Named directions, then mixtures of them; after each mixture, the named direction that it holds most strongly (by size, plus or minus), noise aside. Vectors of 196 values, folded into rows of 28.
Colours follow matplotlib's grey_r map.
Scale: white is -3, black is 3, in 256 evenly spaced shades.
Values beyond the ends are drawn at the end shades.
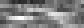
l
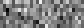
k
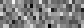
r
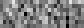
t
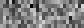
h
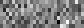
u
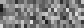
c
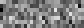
c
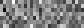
r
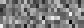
c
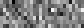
r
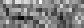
k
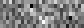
h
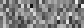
h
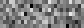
t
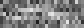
l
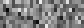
k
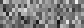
u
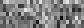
k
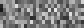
c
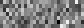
u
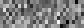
u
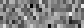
r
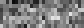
h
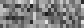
c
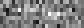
k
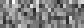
h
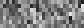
h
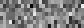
h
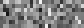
k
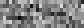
h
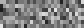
c
